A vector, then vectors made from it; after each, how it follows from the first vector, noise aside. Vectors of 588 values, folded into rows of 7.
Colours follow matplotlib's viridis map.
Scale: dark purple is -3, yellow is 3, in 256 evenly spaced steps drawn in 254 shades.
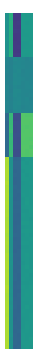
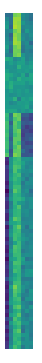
negated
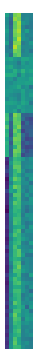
negated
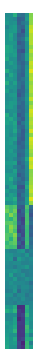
reversed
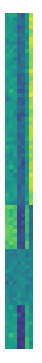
reversed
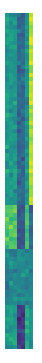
reversed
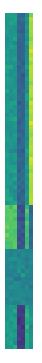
reversed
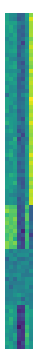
reversed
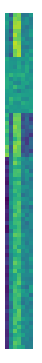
negated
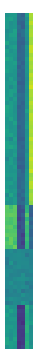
reversed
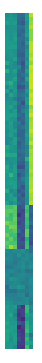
reversed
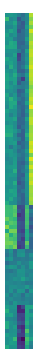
reversed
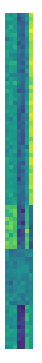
reversed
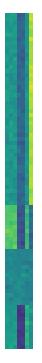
reversed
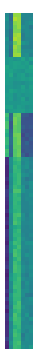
negated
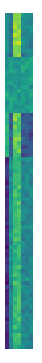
negated
